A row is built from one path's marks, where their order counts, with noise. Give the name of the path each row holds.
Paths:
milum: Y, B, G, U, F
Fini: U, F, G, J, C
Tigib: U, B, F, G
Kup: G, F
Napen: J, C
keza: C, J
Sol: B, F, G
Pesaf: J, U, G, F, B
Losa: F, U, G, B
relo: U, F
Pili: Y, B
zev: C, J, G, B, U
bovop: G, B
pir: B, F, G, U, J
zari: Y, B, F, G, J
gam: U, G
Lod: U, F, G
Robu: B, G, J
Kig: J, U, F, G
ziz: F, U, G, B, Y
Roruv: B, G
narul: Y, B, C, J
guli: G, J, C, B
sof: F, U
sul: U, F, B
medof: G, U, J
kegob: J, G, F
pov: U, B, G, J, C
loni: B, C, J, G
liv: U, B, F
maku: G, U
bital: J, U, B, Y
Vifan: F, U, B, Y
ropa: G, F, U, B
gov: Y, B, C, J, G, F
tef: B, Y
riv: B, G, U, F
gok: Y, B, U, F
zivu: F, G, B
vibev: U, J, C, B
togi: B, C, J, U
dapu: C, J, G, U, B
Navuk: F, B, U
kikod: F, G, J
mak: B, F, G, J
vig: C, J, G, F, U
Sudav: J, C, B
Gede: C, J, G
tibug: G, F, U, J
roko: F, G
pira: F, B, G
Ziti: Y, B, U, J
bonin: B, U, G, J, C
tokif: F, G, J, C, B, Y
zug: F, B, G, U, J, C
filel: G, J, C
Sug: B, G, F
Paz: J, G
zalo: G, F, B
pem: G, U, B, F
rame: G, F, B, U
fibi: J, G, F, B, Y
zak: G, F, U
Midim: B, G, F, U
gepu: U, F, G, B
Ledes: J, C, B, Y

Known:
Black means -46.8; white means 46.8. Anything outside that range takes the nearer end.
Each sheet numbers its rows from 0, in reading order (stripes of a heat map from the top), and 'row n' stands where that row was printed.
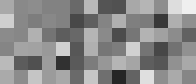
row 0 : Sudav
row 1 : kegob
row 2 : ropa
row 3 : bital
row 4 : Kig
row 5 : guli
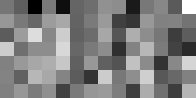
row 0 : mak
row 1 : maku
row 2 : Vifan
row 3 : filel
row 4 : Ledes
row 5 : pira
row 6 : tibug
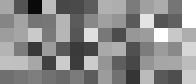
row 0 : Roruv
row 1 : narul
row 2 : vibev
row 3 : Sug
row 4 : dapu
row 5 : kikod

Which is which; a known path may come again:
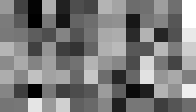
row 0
Sol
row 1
mak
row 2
zari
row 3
riv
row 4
medof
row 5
guli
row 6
Midim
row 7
tokif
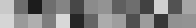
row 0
bonin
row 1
gov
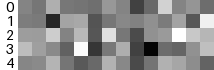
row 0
zalo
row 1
tef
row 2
vibev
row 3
zev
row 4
ropa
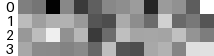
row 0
Robu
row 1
Kup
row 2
liv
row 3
Sudav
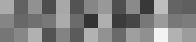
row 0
Fini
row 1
sof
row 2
sul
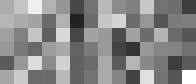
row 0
pem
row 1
milum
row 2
pov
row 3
maku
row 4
Vifan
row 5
keza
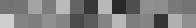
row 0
Navuk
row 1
kegob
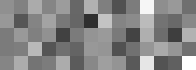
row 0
bovop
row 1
roko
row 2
tibug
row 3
Losa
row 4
narul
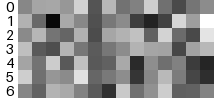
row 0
bital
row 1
togi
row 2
Ziti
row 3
Paz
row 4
zug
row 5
filel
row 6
pira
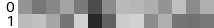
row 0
gam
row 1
gok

